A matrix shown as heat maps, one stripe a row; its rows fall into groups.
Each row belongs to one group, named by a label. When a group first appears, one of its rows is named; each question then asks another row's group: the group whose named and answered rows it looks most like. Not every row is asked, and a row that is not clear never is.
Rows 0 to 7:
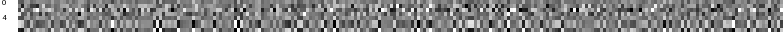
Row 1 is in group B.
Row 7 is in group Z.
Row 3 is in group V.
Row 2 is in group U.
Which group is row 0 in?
Z
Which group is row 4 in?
Z
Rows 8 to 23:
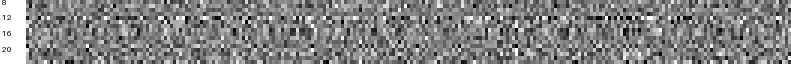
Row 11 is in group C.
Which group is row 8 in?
Z
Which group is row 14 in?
V
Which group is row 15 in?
U
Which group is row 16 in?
U
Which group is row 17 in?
Z
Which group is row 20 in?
V
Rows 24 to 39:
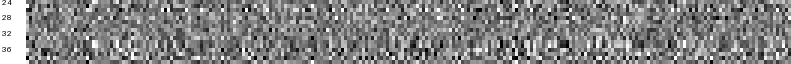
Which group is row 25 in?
V
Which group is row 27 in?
C
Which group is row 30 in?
V
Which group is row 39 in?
V
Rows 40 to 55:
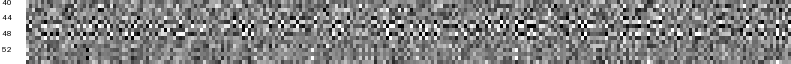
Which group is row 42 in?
B
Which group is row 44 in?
U
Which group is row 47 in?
Z
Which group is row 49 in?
U
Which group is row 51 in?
C
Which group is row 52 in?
V
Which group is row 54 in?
V
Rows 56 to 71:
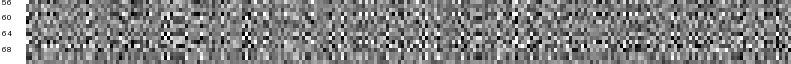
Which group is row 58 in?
U
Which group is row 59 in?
V
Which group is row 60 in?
Z
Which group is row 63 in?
U
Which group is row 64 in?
Z
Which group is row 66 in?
V
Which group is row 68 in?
B
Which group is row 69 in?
Z
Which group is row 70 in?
Z
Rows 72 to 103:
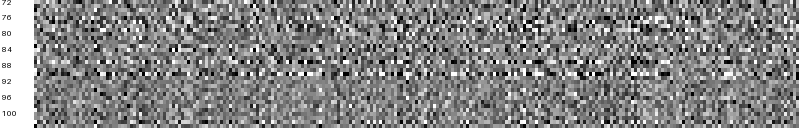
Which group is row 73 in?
Z
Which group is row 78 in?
U
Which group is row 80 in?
B
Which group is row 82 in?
V
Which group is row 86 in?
B
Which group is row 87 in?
U
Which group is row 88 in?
B
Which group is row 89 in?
V
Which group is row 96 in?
B
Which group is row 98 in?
Z
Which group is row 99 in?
V
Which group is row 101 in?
C
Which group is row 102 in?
V
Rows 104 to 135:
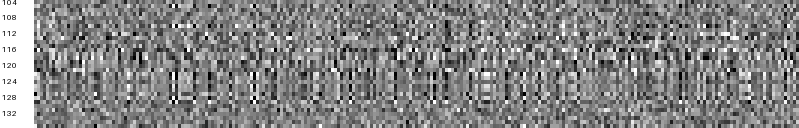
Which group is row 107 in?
U
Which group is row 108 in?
C
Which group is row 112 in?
B
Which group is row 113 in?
B
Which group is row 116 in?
B
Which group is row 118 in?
U
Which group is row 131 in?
C
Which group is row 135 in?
V
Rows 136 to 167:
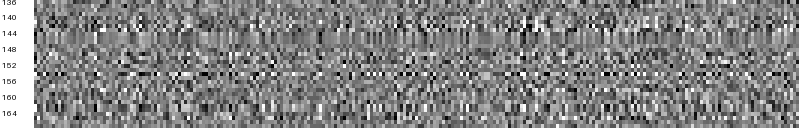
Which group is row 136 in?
B
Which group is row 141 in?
V
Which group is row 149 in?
Z
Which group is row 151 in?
B
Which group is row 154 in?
V
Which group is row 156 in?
Z
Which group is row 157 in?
U
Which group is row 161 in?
B
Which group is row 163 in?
V
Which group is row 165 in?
B
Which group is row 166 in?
U
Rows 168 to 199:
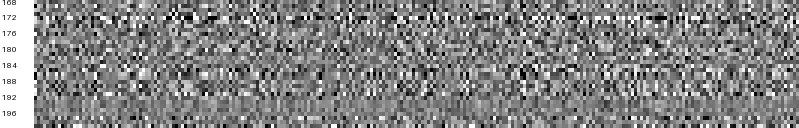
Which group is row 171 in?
Z
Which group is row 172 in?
C
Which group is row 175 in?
Z
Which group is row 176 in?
V
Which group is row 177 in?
B
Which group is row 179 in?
C
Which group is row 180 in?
B
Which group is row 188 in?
V
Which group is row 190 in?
V
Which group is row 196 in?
U
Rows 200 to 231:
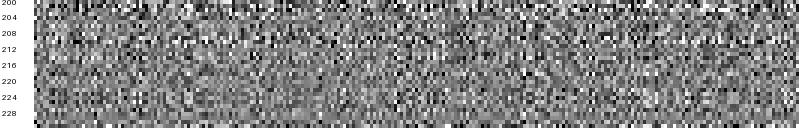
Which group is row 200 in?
B
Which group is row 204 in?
V
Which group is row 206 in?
U
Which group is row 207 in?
U
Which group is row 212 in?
U
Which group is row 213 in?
Z
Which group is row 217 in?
V
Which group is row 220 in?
U
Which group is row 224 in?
C
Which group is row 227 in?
U
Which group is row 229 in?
V
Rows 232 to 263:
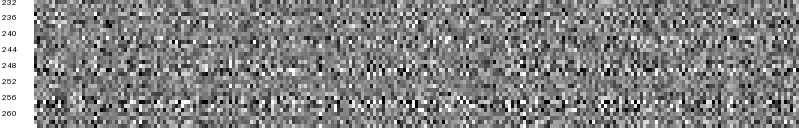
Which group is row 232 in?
C
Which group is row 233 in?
U
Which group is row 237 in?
B
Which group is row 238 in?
B
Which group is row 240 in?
U
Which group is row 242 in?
Z
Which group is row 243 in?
V
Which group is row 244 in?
C
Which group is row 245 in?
B
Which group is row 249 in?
B
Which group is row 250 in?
V
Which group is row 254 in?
C
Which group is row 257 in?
V
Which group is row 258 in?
B
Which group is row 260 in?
V
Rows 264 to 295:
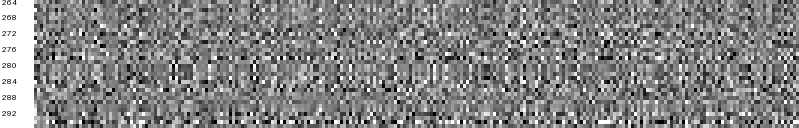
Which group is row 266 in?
V
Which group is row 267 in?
U
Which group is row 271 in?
B
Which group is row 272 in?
C
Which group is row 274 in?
V
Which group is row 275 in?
C
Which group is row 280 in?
Z
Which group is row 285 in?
C
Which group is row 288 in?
U
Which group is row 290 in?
V
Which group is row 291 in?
V
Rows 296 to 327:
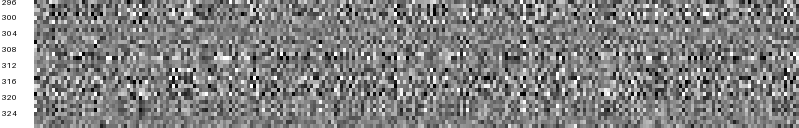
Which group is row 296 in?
Z
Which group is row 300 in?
V
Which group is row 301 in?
U
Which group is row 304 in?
B
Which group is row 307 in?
V
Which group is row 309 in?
C
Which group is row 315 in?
Z
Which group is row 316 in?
U
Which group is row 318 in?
C
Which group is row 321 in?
V
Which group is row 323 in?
V
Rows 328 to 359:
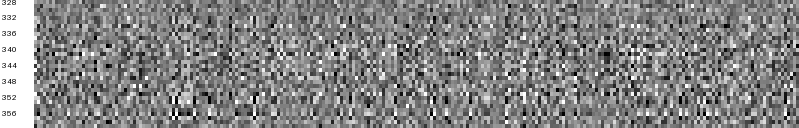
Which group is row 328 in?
C
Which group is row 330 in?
Z
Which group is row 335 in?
Z
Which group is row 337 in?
V
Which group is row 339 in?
B
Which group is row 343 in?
V
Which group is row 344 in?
B
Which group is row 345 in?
V
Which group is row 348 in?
B
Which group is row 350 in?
C
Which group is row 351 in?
V
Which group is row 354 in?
B
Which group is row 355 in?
Z
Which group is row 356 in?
Z
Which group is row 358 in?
B
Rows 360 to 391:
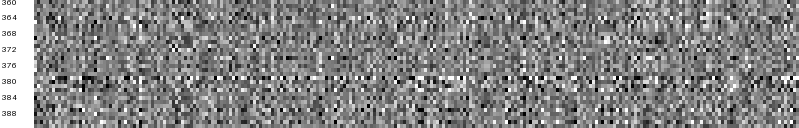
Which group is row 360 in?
Z
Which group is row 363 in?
Z
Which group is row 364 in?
B
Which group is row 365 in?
V
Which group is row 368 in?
C
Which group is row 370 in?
C
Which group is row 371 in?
Z
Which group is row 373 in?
V
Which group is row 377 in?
V
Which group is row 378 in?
Z
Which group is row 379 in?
C
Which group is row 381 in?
B
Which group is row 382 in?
C
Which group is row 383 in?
Z
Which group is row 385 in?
Z
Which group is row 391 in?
U
